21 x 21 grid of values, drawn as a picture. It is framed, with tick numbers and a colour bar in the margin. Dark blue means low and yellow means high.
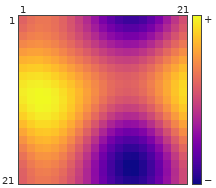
The middle left is the calmest part. No lone cell stands out from its neighbours. The middle left is the ninth with the highest average. There are no regular stripes. Overall the values sit about 60% of the way up the scale.
